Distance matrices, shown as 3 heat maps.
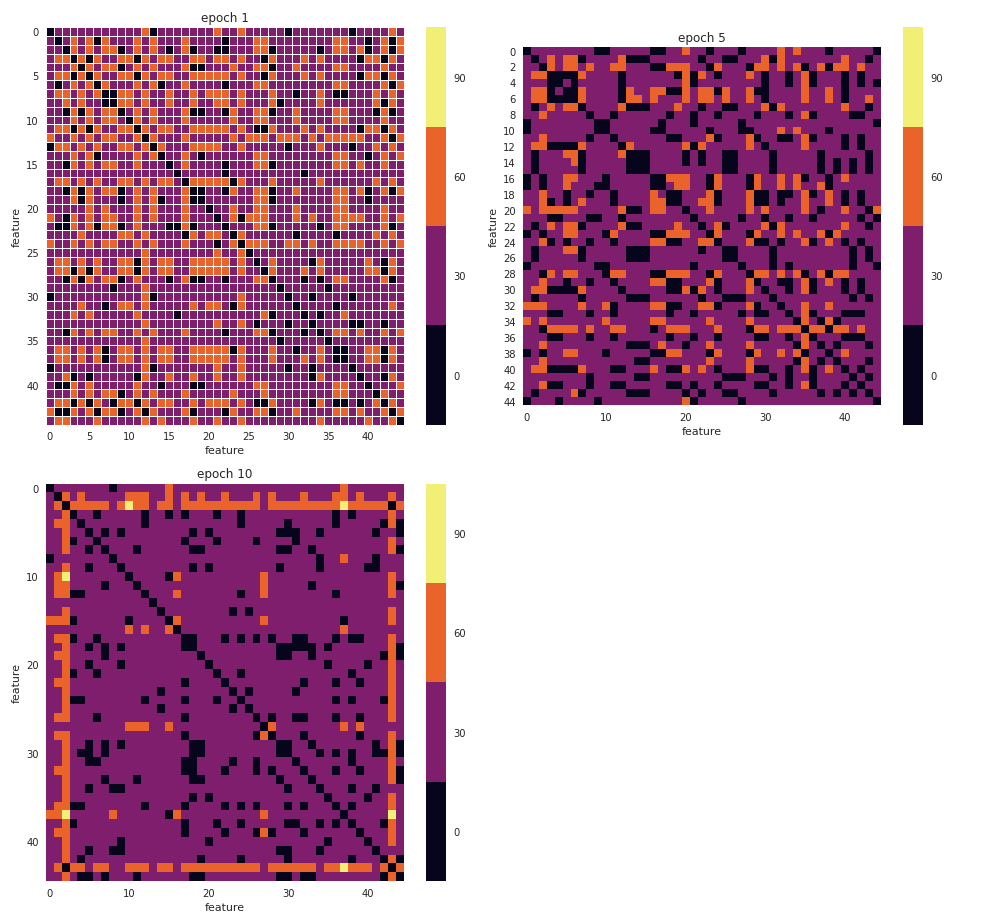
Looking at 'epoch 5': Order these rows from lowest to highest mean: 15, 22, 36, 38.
36, 15, 38, 22
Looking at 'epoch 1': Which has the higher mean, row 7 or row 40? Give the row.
7
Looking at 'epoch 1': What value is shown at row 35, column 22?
30
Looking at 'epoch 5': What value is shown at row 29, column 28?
60
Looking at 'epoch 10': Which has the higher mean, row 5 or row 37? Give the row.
37
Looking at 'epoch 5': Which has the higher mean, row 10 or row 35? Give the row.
35
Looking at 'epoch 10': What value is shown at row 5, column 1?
30
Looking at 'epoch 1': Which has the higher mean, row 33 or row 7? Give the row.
7
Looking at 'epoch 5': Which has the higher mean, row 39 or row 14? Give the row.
39
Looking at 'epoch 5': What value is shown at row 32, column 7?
60
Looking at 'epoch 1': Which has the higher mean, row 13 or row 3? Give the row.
3
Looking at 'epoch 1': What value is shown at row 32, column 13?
30
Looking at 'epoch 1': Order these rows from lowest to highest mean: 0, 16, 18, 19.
16, 0, 19, 18
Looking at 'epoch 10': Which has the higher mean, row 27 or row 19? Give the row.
27
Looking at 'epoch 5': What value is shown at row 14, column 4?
30
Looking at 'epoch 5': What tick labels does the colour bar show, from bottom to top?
0, 30, 60, 90
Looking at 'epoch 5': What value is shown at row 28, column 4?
30
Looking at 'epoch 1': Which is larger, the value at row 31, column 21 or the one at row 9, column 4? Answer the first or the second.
the first
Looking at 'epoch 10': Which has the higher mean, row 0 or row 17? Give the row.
0
